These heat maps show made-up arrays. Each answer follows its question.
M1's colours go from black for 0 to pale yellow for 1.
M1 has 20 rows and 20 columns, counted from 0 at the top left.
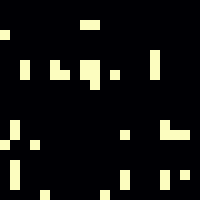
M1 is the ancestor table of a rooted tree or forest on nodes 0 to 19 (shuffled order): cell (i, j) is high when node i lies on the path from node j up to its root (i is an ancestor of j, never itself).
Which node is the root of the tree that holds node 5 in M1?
7
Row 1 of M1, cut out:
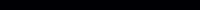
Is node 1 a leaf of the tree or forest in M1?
yes
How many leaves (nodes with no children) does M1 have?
7
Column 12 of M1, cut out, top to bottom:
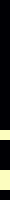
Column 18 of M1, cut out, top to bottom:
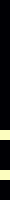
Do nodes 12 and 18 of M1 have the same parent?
no
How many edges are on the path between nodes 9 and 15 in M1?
5
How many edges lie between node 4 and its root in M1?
1
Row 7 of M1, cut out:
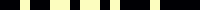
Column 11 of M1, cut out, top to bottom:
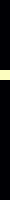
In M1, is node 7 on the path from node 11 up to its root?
yes
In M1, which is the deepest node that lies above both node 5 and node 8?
6
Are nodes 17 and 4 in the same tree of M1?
no
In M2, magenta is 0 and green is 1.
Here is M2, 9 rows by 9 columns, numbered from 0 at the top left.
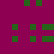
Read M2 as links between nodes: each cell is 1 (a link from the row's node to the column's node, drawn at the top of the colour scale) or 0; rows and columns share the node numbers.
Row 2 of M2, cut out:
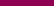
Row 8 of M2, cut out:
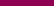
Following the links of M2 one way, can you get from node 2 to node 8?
no
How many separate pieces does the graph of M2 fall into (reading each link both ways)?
3
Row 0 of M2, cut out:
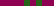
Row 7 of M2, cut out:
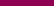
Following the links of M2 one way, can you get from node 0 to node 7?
yes
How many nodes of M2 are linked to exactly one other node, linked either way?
0
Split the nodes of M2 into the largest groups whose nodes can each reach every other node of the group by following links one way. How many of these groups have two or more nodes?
0
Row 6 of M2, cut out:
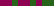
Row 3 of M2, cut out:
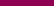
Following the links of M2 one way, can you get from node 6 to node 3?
no
